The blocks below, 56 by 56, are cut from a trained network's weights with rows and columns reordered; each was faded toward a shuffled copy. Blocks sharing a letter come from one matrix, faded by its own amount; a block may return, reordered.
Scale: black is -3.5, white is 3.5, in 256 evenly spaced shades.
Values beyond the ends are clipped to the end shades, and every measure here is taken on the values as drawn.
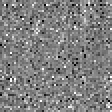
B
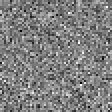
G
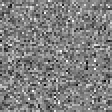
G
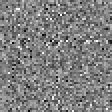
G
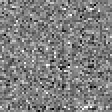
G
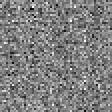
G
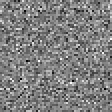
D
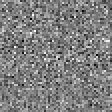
D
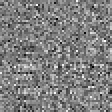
D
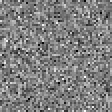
G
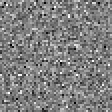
G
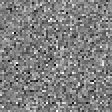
G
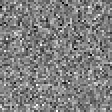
G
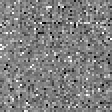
B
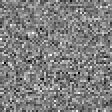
D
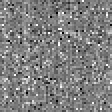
B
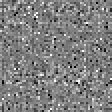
B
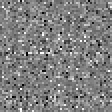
B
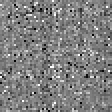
B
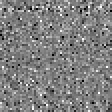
B
